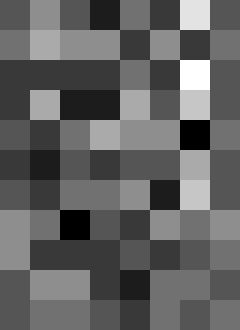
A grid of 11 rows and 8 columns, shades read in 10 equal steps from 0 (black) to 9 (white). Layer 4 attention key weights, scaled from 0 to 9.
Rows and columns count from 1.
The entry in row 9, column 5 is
3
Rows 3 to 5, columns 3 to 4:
2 2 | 1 1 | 4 6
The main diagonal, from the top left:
3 6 2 1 5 3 7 5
